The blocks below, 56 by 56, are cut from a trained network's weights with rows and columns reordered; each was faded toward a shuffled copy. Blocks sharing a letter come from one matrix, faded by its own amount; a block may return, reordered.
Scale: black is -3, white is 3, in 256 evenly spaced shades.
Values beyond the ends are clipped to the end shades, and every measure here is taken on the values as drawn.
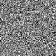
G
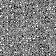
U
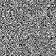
G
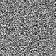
G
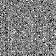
U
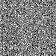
U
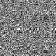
G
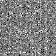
U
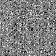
U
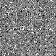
U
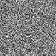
G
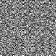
G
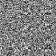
G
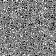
U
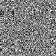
G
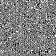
U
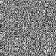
G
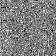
U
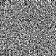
G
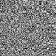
G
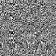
G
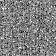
U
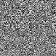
G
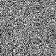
G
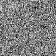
G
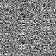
G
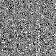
U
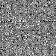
U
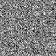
G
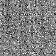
U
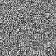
G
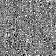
U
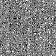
U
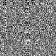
G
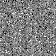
U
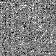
U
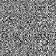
G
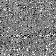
U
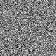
G
